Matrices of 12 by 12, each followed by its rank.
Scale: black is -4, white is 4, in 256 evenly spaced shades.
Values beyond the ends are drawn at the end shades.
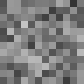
full rank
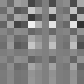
one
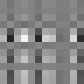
one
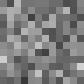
full rank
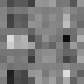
two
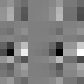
one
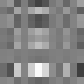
one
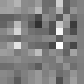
two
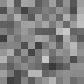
full rank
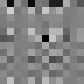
two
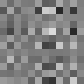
two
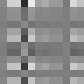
one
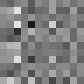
two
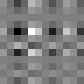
one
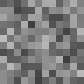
full rank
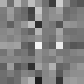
two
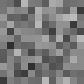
full rank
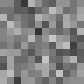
full rank
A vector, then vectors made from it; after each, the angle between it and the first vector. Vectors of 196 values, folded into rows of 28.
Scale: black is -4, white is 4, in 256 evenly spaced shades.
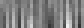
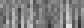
nearly parallel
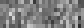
partly aligned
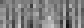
nearly opposite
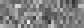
orthogonal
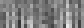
nearly parallel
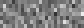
orthogonal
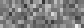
orthogonal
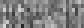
partly opposed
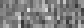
partly opposed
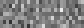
orthogonal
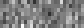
partly aligned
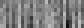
nearly opposite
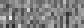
partly opposed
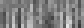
nearly parallel
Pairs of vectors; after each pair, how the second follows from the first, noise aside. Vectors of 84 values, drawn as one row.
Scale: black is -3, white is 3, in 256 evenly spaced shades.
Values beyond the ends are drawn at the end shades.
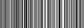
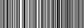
reversed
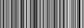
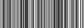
sign-scrambled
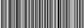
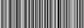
copied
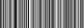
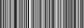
copied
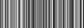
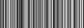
sign-scrambled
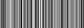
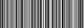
reversed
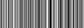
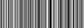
copied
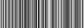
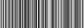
copied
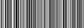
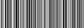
copied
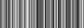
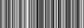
copied
